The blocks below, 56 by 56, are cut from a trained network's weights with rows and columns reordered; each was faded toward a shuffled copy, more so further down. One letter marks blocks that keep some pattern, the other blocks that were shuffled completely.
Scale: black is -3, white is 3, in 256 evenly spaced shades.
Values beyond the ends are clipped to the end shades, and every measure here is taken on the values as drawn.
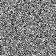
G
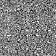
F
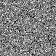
G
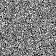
G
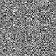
F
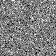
G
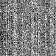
F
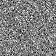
G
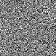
F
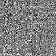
F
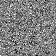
G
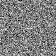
G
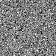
G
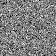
G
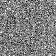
G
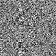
F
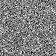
G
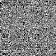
F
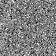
G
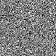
F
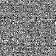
F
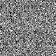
F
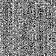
F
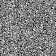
G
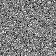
G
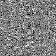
F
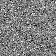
G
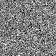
G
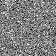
G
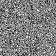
G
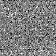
F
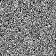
G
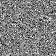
G
